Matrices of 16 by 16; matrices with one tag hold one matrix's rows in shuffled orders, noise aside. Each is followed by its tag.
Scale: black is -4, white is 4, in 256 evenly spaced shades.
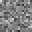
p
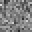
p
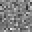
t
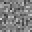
p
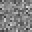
t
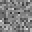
p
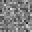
t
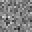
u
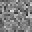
t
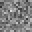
t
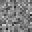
u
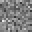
u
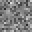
t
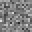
p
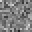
p
